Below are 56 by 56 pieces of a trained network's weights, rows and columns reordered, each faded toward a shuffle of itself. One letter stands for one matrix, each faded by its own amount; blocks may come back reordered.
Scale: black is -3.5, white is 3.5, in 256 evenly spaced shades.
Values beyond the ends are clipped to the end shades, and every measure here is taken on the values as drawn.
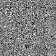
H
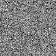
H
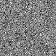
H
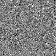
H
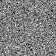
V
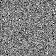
V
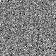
V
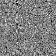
H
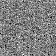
V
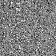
H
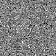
H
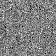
V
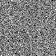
V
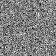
V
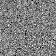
H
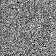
V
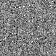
V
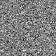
H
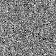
V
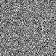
H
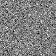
H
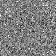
H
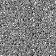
H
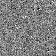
V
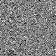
H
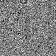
V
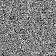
H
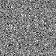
H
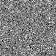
V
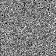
V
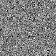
H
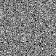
H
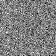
V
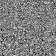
V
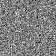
V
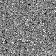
V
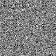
H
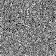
V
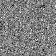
V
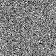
V
